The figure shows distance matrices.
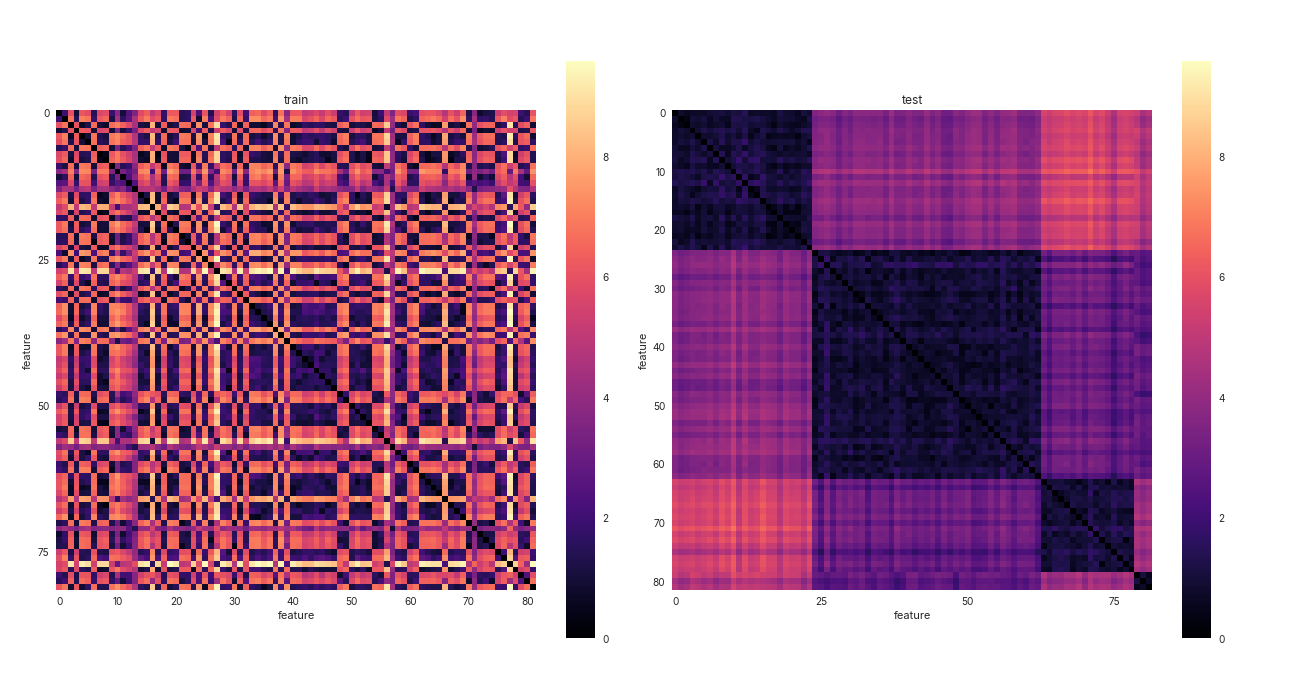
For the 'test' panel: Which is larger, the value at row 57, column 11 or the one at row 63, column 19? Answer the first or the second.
the second
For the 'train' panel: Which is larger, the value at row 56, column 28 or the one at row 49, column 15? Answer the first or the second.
the first
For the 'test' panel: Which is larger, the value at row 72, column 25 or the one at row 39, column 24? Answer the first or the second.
the first
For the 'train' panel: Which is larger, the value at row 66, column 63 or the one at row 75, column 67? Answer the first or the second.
the first
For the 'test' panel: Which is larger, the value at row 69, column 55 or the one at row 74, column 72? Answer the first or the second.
the first
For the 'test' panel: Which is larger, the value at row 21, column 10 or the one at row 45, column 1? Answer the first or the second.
the second
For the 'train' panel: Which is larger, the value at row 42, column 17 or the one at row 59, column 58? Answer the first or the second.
the second
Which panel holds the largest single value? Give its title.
train
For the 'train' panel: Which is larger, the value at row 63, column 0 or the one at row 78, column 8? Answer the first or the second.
the first
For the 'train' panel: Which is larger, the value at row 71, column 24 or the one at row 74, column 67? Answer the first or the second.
the second
